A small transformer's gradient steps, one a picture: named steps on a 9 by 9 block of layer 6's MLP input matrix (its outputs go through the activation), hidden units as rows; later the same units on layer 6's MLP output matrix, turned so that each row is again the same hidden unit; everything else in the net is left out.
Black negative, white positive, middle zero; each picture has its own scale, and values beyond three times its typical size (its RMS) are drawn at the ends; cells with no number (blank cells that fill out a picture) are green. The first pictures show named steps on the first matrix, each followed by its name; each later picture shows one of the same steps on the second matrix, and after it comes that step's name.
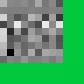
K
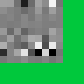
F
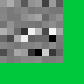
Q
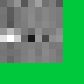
Q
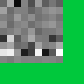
F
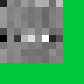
Q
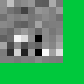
F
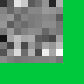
F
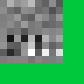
F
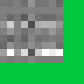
K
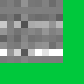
K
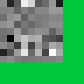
F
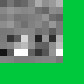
F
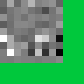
F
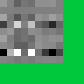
K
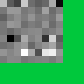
F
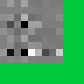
K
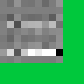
K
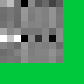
Q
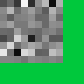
F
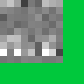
F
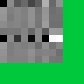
Q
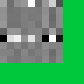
Q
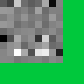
F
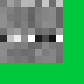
Q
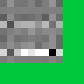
K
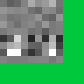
F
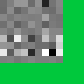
F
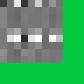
Q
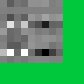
K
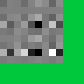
K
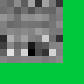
F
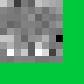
F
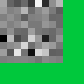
F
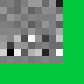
F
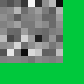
F
